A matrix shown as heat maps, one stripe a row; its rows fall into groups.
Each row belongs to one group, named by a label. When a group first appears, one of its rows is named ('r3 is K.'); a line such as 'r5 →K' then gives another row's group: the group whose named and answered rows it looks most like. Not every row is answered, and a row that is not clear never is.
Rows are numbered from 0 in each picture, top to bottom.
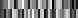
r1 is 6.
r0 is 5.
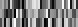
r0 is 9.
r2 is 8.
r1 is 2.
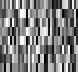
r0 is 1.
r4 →5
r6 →6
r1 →5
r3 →2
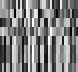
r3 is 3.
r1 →2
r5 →6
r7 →8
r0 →2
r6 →6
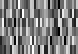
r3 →2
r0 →1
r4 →9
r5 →6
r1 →1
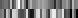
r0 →1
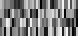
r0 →9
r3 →8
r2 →5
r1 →3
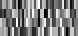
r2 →2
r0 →9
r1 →6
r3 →3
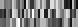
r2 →1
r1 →6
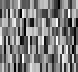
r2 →3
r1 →9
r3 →2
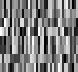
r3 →3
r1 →8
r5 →6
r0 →8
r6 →5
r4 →6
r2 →5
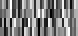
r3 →6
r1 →9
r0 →9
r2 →8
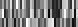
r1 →1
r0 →1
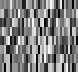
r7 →8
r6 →5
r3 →9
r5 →2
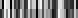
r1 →5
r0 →5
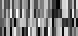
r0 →1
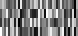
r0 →2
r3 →3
